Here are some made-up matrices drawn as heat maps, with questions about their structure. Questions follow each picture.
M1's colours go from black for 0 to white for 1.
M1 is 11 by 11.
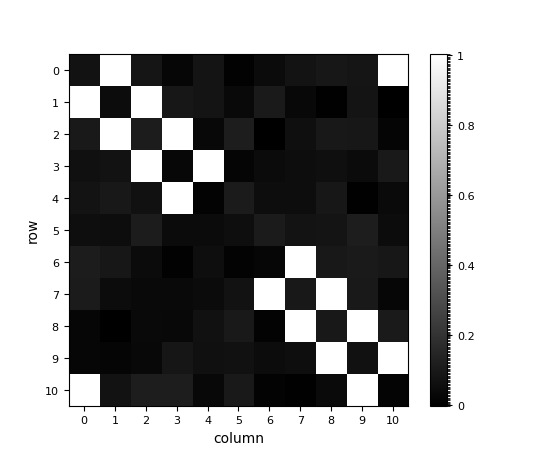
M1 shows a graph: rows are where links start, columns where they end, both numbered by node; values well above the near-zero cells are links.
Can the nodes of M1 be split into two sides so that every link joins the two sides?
yes
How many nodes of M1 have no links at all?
1
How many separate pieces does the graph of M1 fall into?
2
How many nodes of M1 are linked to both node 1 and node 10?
1
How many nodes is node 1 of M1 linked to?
2
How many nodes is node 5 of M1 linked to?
0
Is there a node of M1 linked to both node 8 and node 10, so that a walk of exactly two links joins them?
yes
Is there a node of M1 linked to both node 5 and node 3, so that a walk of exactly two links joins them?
no
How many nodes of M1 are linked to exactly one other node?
2
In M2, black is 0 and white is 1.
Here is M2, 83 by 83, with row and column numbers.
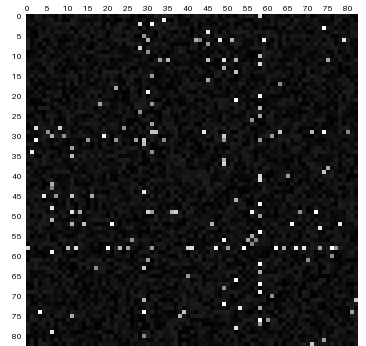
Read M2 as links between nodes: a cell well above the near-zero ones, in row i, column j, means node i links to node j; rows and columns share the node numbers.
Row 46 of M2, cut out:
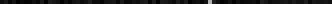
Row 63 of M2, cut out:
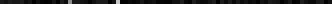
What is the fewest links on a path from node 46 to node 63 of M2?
6
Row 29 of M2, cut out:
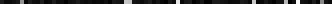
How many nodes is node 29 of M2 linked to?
8
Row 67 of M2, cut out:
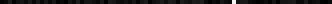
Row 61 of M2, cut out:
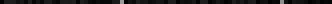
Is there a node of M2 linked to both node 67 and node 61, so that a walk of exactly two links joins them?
no
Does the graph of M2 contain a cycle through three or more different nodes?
no
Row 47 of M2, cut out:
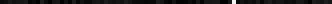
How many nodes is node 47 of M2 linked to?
1
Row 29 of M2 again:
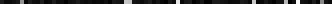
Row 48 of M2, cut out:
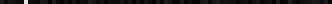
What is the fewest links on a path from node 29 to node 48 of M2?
5
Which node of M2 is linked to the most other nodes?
node 58
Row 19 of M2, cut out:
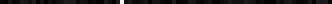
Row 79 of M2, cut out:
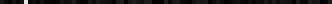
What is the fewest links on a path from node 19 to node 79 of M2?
3
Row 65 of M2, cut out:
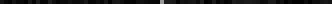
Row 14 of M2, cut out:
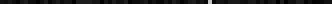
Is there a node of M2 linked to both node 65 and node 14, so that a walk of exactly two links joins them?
no
